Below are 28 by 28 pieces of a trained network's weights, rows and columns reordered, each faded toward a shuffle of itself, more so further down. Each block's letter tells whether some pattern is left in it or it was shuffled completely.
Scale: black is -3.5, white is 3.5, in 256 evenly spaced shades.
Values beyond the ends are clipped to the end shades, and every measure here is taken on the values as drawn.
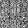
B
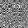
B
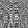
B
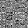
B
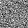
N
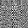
B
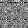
B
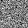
N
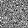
N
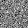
N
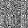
B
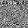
B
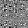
B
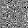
B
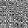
B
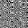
B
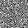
N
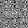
B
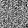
B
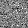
N
